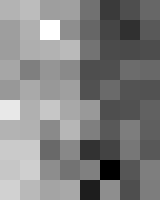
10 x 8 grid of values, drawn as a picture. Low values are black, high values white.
The left part is higher, up to a seam about 50% of the way across. Values change most from cell to cell in the bottom middle. On average the colour sits 50% of the way up the scale.
